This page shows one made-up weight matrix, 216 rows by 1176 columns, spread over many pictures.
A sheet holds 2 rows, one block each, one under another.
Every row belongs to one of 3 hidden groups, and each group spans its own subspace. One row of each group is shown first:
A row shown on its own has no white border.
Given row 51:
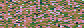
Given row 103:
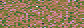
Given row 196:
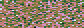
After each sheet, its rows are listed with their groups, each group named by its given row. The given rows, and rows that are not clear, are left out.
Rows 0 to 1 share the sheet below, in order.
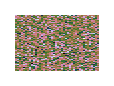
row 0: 196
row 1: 51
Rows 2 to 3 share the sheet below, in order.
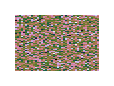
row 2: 103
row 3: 103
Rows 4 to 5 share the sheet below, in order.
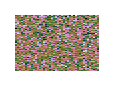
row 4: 196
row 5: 196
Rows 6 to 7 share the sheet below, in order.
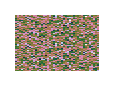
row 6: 51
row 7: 51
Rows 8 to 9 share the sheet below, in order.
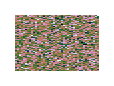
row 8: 51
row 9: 103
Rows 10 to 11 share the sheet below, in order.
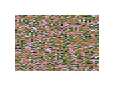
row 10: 103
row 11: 51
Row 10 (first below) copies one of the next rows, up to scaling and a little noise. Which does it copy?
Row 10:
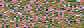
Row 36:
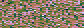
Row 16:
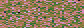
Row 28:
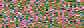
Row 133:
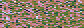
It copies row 28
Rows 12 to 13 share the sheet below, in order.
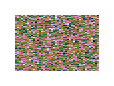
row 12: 51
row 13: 51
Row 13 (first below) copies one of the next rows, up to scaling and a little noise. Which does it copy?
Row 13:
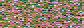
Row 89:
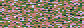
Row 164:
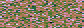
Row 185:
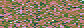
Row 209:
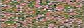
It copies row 89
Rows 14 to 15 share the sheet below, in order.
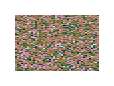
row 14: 51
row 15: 103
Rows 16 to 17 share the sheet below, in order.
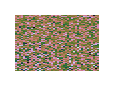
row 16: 103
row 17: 103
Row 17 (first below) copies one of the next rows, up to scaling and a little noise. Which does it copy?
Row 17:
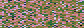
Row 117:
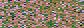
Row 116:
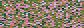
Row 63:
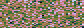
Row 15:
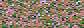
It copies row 117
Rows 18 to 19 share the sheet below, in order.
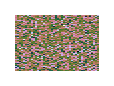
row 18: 51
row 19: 103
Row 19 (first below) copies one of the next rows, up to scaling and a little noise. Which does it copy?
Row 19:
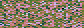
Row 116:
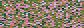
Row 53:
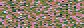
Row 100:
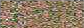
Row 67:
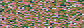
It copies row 116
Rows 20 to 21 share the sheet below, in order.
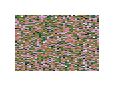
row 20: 196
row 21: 196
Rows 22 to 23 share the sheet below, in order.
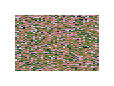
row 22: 103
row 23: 51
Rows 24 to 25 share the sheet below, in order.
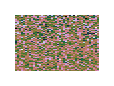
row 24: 196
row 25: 103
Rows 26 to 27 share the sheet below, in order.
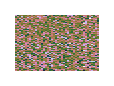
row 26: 196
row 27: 196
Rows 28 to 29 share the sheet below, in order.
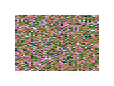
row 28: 103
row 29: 103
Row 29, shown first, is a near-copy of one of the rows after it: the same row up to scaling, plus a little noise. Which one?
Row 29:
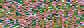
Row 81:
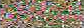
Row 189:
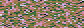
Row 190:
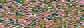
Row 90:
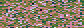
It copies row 190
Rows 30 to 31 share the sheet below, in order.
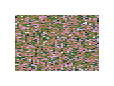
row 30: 196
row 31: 51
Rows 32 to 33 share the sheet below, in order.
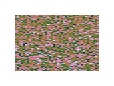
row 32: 51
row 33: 103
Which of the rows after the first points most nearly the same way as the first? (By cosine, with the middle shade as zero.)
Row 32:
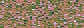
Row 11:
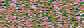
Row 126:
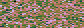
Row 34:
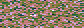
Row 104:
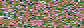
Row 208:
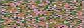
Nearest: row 208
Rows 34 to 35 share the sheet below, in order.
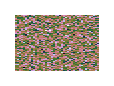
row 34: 103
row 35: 51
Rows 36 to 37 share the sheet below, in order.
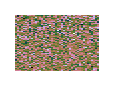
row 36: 103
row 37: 51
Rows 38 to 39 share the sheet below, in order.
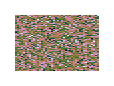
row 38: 51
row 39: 196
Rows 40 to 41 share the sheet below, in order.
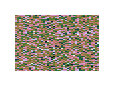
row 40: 103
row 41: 51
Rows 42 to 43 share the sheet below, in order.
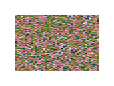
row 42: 196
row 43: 51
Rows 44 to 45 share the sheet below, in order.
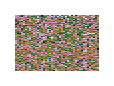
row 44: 196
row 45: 196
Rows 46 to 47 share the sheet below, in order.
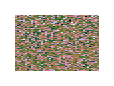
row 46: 51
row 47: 196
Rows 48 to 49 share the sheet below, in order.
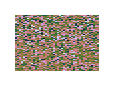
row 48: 103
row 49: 51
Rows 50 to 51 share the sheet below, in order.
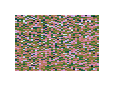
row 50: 103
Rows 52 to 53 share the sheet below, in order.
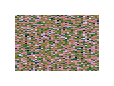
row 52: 196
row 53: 103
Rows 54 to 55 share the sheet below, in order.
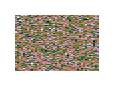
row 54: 51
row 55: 103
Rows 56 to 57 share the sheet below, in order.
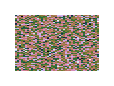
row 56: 196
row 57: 103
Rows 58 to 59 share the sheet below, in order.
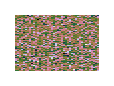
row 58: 51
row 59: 51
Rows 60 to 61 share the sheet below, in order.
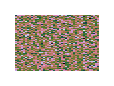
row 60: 196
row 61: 196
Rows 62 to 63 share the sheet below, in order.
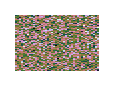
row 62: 103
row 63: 103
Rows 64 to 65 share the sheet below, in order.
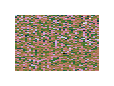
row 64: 196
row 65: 51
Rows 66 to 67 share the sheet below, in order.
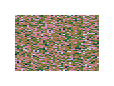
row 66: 196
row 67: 103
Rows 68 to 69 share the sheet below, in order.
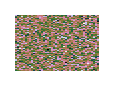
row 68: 196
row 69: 51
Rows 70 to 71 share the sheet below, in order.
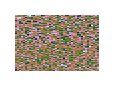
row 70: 103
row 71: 196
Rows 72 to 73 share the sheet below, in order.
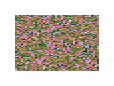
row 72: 51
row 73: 196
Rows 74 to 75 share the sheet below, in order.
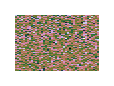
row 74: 196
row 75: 51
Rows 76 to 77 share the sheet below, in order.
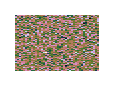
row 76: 196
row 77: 51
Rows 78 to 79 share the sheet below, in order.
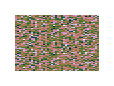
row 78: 51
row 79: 51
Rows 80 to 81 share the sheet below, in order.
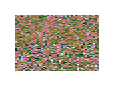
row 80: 196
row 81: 103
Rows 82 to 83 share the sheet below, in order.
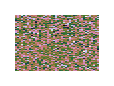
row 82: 51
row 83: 196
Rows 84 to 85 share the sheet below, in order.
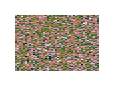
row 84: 196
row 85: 103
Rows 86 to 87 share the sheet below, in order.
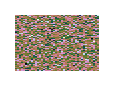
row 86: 51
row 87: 103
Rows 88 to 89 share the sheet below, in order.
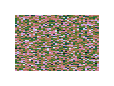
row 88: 103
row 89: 51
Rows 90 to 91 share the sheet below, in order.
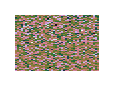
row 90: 103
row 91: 103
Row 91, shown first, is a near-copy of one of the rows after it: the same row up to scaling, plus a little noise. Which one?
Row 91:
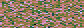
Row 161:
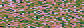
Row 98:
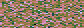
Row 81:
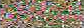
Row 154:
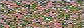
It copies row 98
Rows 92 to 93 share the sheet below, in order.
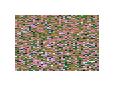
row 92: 196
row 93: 196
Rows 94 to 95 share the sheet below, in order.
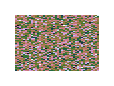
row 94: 51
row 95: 196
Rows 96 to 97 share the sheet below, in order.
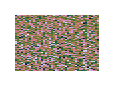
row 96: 196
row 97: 196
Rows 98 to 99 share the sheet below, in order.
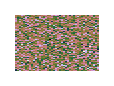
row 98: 103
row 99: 196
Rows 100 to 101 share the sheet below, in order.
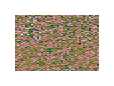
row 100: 103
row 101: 51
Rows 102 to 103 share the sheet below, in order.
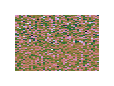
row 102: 51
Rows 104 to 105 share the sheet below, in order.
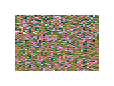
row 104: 103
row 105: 196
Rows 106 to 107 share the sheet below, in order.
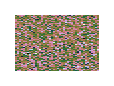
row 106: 196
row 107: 196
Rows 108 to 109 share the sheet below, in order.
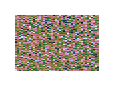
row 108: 196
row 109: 196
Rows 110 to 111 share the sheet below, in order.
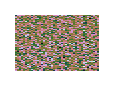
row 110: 196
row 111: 196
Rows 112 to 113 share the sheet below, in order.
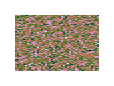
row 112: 51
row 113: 51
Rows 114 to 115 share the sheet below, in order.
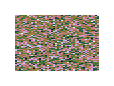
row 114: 51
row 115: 51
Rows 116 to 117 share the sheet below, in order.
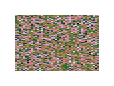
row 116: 103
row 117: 103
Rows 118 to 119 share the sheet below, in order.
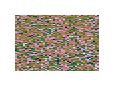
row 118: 51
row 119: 103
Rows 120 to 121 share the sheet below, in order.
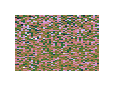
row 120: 103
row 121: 51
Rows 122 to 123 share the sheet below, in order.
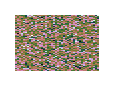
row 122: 51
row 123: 103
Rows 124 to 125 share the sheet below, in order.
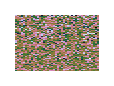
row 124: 196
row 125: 103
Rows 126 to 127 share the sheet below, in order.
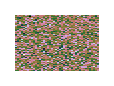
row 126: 103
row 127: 51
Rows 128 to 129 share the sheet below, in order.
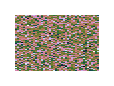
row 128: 103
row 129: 196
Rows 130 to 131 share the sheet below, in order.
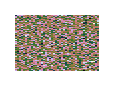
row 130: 196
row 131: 196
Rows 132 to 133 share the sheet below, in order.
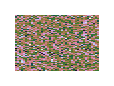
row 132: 196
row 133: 103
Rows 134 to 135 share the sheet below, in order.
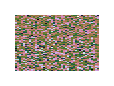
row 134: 51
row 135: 103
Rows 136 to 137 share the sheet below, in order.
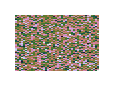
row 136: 103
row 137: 103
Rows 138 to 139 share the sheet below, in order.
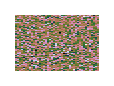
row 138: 103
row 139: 51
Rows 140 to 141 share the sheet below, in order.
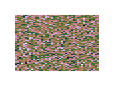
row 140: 103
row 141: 103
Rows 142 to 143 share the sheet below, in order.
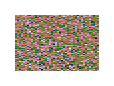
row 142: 103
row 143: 51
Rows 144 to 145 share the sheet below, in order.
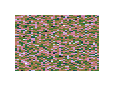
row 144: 51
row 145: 103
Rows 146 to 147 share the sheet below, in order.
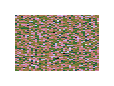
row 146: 196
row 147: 51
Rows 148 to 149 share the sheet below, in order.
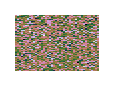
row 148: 51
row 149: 196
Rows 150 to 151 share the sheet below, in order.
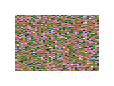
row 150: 196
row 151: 51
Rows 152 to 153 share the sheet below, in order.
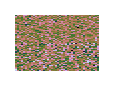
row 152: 103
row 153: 196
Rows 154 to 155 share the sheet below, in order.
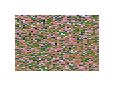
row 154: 103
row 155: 51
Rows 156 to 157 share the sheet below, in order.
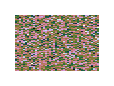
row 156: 103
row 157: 51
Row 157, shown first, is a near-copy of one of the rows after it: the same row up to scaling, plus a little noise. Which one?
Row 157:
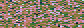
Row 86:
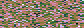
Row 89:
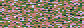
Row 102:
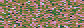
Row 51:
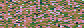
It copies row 51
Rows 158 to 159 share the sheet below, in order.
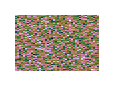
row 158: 51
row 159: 103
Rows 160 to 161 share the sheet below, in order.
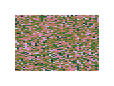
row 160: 196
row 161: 103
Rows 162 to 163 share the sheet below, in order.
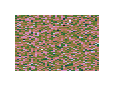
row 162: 51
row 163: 51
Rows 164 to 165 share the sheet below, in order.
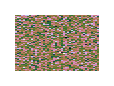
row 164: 51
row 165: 51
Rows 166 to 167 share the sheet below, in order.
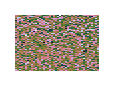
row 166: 103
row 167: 196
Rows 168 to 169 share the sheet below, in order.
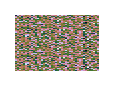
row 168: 196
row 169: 196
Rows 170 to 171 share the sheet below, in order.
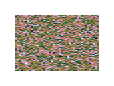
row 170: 103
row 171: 103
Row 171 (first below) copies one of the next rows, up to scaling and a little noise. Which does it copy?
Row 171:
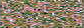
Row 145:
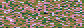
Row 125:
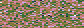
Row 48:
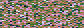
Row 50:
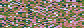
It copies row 145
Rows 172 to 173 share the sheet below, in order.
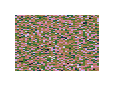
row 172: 196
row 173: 51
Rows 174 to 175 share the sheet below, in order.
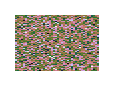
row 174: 51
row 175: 51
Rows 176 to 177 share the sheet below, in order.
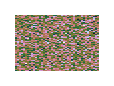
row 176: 103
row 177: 103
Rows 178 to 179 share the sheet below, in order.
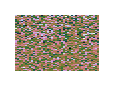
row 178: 196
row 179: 51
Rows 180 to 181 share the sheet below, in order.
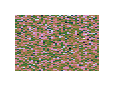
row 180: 196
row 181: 51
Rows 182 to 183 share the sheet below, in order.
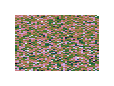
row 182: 51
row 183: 103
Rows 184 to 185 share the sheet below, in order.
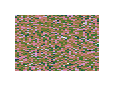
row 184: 196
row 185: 51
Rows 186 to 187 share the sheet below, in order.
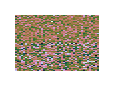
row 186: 103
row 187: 196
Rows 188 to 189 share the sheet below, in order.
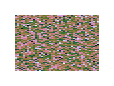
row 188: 196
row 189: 103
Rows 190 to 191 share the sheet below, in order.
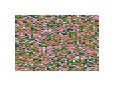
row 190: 103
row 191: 103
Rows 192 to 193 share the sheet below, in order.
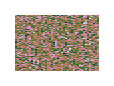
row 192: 196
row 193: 51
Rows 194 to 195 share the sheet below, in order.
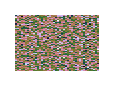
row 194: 196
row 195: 196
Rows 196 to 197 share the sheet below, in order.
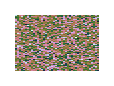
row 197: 103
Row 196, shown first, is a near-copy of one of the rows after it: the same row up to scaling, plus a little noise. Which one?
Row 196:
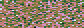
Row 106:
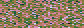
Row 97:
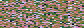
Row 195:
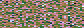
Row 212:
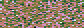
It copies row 212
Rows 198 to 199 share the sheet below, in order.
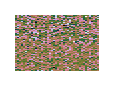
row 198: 51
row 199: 103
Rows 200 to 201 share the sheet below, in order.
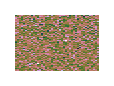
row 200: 196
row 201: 51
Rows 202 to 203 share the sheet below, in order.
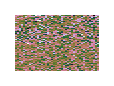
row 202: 103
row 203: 51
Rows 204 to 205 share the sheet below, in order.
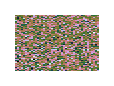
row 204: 103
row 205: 103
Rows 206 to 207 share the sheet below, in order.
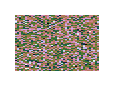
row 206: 103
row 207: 103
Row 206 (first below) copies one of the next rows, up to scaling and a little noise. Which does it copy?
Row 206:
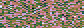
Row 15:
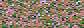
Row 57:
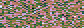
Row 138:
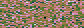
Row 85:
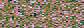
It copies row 57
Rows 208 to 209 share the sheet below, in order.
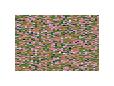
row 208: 51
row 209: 51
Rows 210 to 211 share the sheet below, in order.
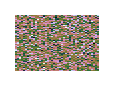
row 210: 51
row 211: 103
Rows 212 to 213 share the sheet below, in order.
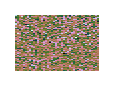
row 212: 196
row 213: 51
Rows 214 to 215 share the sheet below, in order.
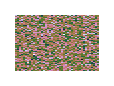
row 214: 196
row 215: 103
